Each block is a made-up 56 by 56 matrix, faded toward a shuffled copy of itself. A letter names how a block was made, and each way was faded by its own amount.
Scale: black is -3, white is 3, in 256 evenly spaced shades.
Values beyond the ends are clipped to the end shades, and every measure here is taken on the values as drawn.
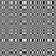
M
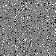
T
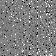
T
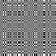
M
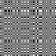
M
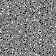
T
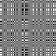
M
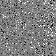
T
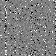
T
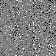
T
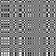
M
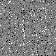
T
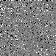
T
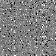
T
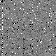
T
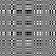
M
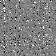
T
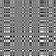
M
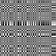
M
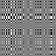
M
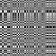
M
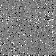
T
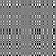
M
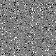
T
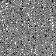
T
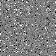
T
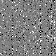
T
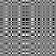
M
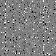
T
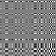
M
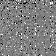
T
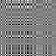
M
